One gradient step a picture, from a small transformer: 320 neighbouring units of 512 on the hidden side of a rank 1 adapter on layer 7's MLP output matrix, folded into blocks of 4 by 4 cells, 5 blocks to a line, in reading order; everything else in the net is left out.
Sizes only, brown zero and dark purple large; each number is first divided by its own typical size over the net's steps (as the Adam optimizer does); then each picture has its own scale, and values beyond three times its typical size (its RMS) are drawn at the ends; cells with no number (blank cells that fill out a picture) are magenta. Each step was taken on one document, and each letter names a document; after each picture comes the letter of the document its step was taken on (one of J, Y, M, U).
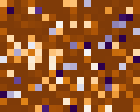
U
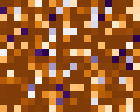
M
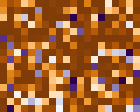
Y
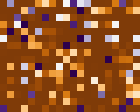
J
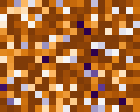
M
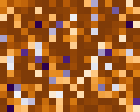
Y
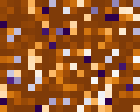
U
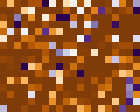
J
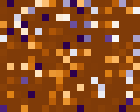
J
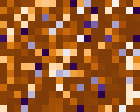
J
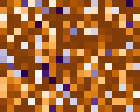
M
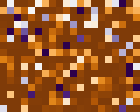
J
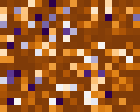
M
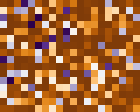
M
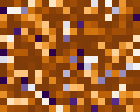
M
